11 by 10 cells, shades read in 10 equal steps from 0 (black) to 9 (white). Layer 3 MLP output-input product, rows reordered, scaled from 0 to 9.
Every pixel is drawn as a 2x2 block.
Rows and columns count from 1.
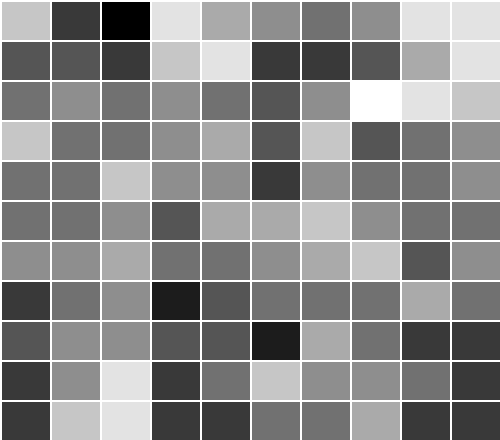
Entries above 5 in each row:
5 4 3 3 1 3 3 1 1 2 3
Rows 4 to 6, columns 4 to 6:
5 6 3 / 5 5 2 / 3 6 6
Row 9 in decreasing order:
6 5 5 4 3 3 3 2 2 1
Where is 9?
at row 3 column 8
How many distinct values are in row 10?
5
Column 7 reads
4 2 5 7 5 7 6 4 6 5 4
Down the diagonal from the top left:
7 3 4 5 5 6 6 4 2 2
